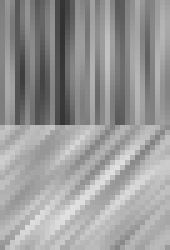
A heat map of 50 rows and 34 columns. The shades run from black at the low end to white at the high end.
The table splits into 2 rows of 1 panel. Panel 1,1: middling, streaked downward, strong in contrast. Panel 2,1: high, slanting up to the right.
